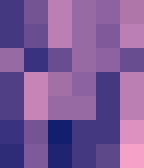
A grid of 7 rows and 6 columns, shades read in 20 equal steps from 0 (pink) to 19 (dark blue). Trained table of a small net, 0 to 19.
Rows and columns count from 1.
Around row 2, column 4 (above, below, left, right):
8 8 5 10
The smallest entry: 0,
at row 7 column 6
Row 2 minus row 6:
-1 1 -14 -7 -5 3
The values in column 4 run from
8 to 15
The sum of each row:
54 55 65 54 54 78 73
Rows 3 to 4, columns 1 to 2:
8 16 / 14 4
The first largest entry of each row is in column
1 1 2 5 5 3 3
